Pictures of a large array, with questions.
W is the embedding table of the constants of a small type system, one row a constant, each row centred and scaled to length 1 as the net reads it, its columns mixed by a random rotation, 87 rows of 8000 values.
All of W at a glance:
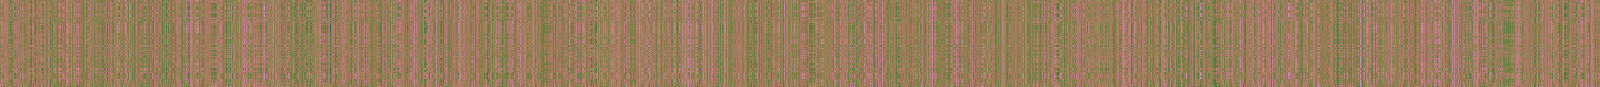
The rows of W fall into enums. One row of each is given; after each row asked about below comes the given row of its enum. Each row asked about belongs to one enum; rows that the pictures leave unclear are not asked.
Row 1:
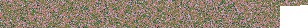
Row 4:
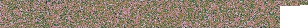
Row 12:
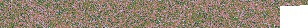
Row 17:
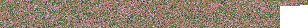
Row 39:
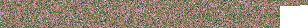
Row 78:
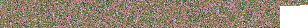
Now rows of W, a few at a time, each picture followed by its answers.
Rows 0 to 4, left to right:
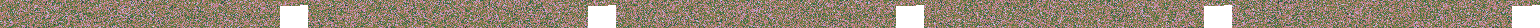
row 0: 17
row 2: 39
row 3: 78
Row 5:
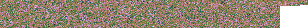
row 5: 17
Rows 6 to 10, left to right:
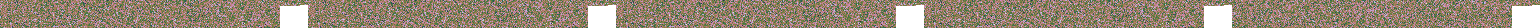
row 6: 78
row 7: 78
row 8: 78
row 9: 78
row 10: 39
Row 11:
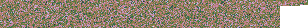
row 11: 17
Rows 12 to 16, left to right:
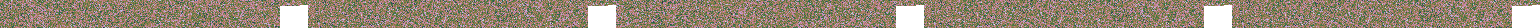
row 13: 78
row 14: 4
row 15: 78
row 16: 78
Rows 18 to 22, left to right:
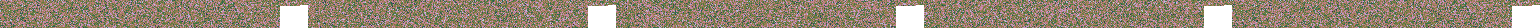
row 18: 1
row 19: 78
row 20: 12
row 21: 39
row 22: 1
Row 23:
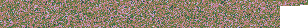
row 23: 17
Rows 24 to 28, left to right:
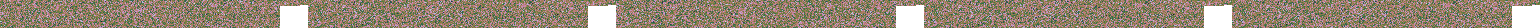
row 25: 17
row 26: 4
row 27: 17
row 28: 17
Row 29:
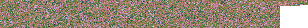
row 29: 17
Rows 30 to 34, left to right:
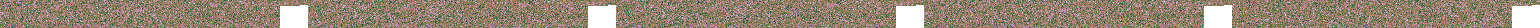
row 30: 39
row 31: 17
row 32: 17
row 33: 39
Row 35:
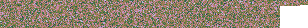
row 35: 39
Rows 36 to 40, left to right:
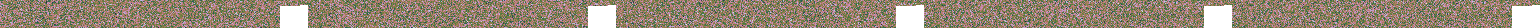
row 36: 4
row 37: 12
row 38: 78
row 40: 39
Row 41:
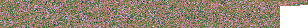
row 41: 17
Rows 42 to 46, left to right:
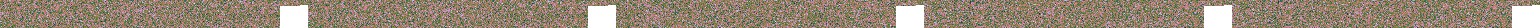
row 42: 39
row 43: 39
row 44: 12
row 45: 4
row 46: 4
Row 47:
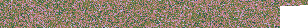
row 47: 12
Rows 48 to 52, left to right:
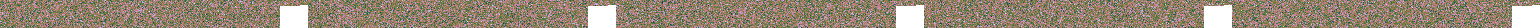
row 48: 39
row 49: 12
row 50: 4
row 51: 78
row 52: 1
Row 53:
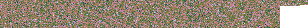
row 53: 78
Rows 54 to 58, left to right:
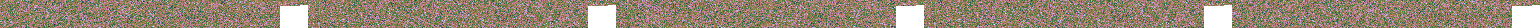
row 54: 17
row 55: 78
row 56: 12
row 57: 78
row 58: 39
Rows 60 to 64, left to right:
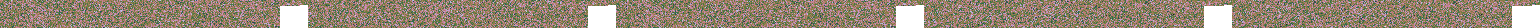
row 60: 12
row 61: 39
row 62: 12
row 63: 17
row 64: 17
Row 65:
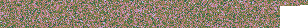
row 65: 39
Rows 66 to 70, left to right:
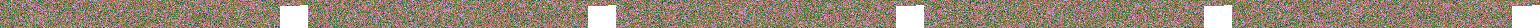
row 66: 12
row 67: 39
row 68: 4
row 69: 4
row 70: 17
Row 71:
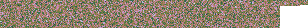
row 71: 39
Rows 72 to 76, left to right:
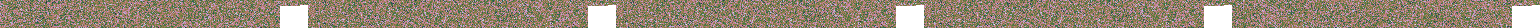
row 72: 4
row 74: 78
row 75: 78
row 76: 12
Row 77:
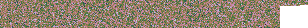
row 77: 78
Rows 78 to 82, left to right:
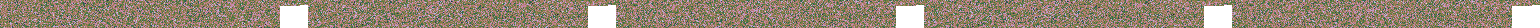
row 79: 17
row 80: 39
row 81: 17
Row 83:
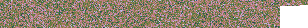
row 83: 12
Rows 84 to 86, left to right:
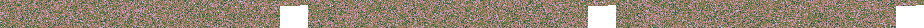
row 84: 39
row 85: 1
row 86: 12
